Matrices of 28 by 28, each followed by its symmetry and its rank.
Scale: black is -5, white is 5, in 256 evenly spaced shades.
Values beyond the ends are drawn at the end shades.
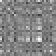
symmetric, rank three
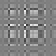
symmetric, rank one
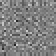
neither, rank five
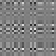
neither, rank one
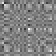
symmetric, rank three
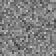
neither, full rank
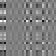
neither, rank one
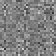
neither, rank five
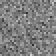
neither, full rank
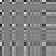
symmetric, rank one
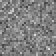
symmetric, full rank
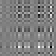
neither, rank one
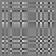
symmetric, rank one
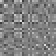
symmetric, rank three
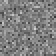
neither, full rank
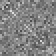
symmetric, full rank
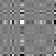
symmetric, rank one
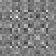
symmetric, rank three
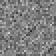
symmetric, full rank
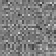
neither, rank five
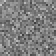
symmetric, full rank
